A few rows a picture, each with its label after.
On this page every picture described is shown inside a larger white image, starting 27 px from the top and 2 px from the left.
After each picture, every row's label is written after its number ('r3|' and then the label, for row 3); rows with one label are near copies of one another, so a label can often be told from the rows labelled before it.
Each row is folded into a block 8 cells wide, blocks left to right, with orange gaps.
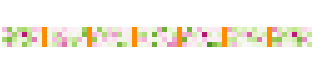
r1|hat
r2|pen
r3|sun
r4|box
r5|sun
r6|hat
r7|hat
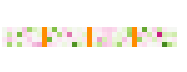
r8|box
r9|sun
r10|pen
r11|sun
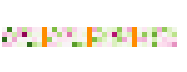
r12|sun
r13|sun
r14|hat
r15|box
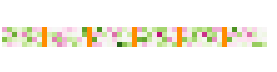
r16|hat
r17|pen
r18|sun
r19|hat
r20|hat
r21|sun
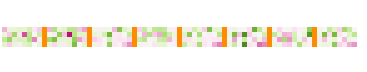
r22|hat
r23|hat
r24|box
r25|hat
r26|box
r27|box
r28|pen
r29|box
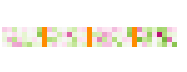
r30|pen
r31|hat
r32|pen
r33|hat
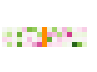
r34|box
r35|sun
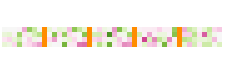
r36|box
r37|box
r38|box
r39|pen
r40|hat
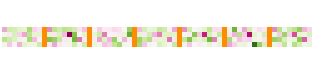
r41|hat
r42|hat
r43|pen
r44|hat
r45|hat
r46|sun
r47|hat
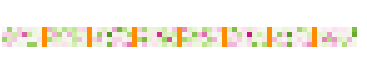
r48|sun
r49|hat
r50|box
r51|hat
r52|hat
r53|sun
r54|box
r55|pen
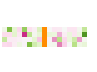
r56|sun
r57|pen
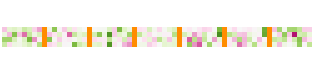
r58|hat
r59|sun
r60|box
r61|pen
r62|pen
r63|pen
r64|hat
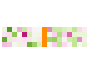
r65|sun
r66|hat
